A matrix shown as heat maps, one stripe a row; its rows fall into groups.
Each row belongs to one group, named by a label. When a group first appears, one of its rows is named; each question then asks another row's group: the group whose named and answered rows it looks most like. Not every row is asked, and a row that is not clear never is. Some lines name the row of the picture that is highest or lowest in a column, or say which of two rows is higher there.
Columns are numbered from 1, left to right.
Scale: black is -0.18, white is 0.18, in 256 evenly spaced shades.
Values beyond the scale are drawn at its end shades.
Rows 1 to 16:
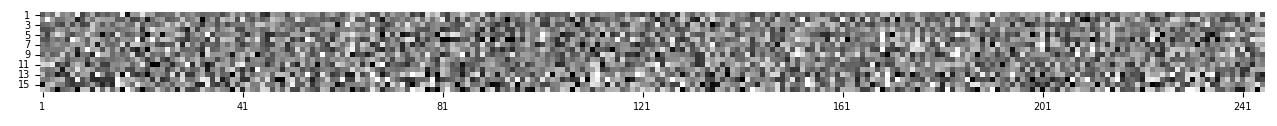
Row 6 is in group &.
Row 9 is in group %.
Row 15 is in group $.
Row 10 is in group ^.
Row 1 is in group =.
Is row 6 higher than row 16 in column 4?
Yes
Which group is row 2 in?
^
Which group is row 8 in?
^
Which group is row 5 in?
^
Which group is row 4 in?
&
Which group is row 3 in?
$
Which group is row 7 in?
=
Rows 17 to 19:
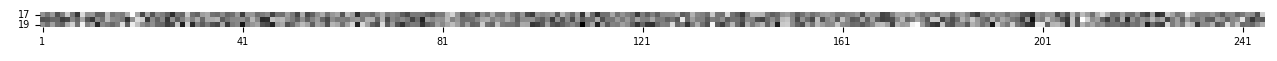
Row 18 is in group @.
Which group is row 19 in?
=
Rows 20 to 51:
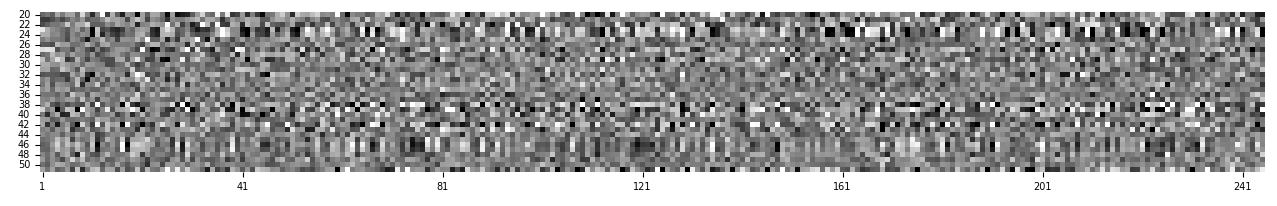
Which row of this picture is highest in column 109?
38
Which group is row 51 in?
$
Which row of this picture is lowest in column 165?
39
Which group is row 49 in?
=
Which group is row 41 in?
%
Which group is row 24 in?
@
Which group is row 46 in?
=
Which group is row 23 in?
@
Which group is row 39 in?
=
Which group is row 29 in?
^
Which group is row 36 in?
&
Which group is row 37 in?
=
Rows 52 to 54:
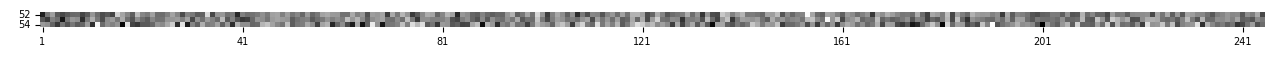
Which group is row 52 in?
$
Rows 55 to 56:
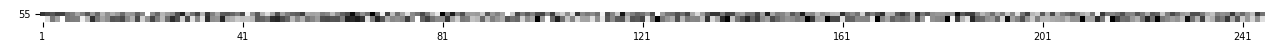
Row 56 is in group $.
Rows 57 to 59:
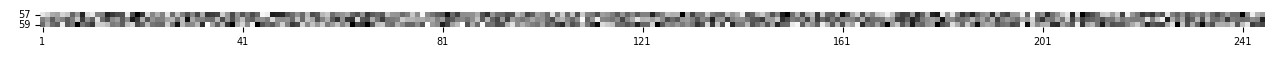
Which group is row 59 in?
%
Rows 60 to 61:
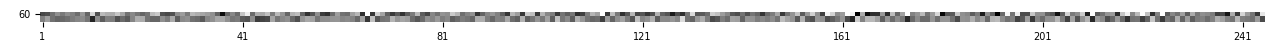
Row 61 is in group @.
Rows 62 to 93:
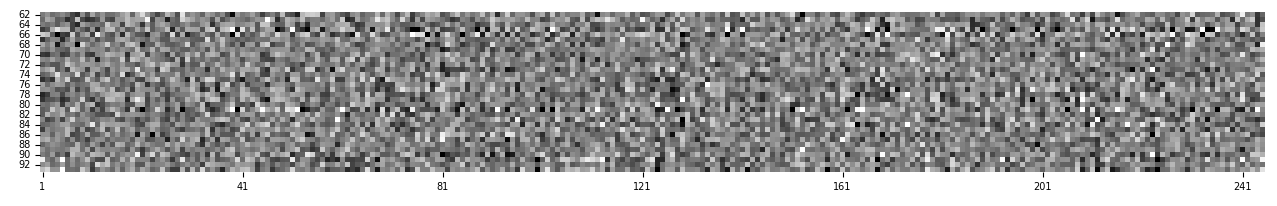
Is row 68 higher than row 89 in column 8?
No
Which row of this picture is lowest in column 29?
81
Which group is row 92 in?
%
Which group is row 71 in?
=
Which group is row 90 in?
&
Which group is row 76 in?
^
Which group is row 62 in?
%
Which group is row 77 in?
^
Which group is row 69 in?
&
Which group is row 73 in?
&
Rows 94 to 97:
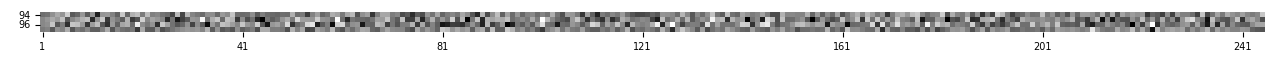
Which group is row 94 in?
=
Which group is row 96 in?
&
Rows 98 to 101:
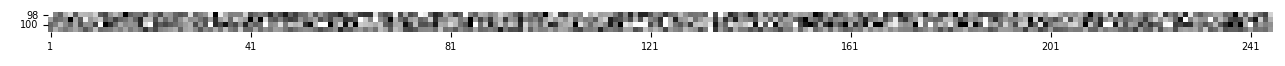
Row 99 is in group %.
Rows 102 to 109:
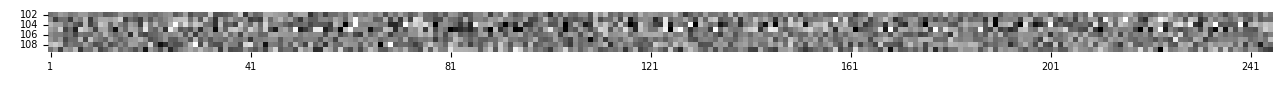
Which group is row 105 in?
&
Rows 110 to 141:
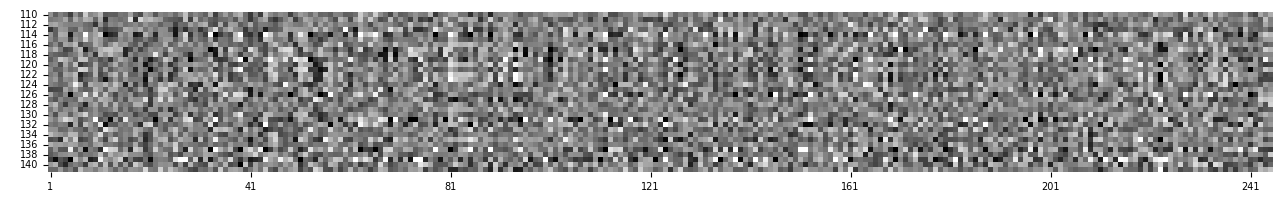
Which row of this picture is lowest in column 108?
139
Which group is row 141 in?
&
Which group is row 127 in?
&
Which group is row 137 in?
%
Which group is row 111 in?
=
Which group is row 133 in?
%
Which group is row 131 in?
^
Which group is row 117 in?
^
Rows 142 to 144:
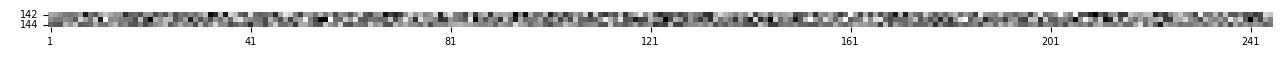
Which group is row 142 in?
^
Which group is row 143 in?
%
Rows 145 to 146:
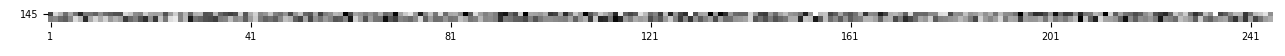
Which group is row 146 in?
^
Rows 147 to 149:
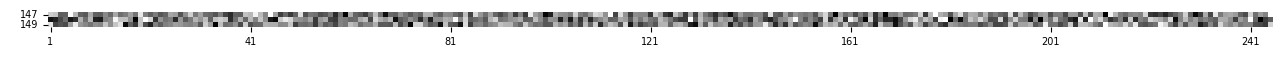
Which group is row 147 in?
$
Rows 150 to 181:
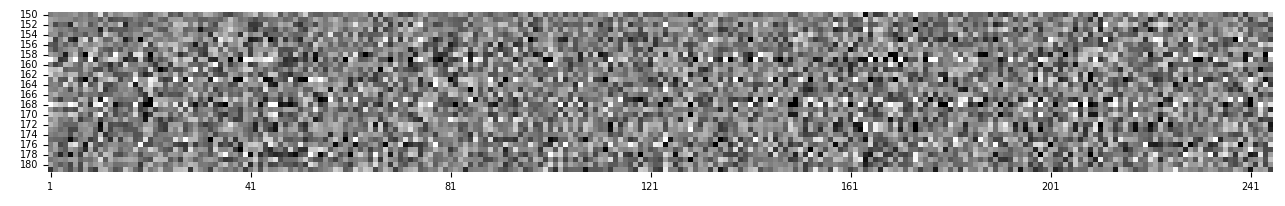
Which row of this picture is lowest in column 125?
175
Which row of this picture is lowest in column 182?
155
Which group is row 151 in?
@
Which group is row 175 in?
$
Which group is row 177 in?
%
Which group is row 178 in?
%
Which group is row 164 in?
=
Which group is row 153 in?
@
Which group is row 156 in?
&
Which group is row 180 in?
%
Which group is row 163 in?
%
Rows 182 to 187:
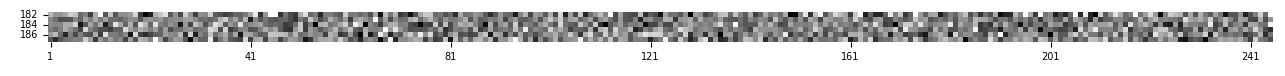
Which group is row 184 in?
=
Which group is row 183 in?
%
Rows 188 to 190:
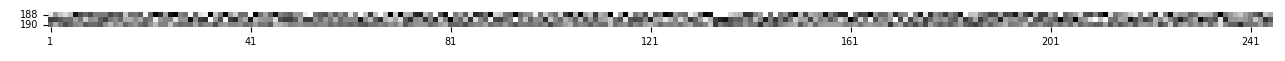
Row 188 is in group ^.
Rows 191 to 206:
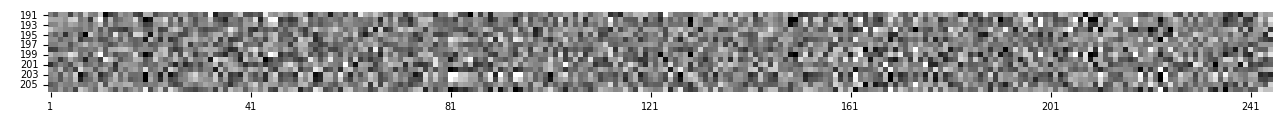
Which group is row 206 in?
&
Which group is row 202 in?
&
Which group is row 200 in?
%
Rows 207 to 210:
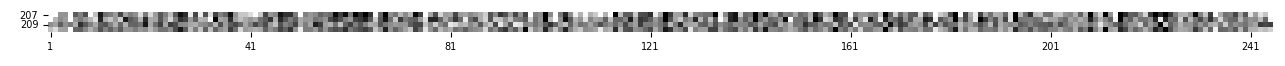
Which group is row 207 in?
$
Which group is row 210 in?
$
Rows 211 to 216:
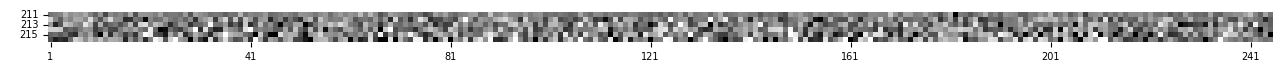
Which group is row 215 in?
@
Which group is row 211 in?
=
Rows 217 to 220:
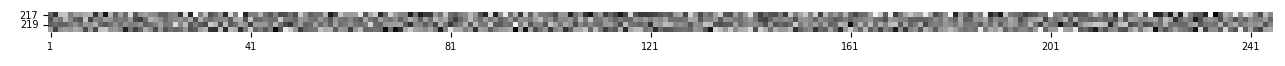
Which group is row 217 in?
=
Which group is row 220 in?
^
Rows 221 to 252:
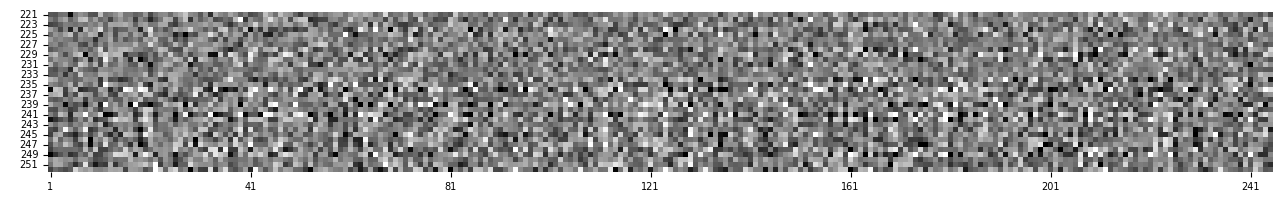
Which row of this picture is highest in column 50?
239
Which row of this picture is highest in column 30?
237
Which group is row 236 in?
$
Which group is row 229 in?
^
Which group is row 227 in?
%
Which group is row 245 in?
$
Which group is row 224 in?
%
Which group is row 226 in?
^
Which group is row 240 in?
@
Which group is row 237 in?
&
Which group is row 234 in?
@
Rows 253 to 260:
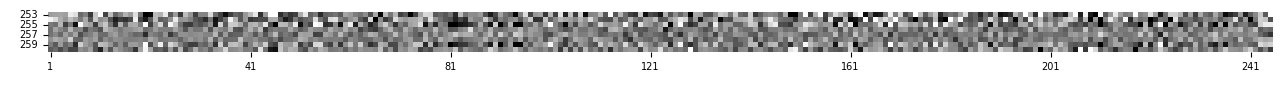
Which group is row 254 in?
@
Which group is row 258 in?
$
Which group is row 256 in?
%
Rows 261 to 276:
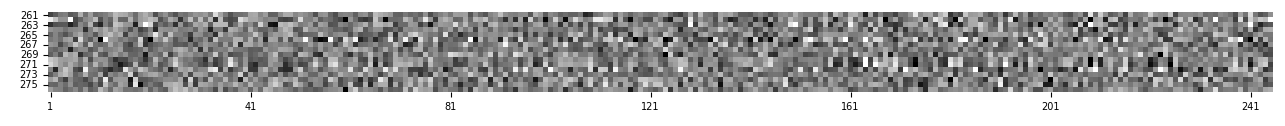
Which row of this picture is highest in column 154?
272
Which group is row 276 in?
$
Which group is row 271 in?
@
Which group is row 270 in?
@
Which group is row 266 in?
%
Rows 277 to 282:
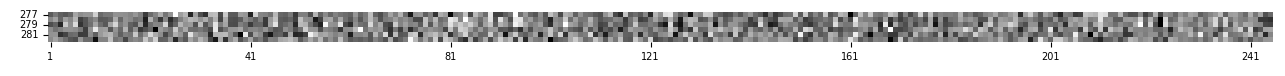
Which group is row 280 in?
^
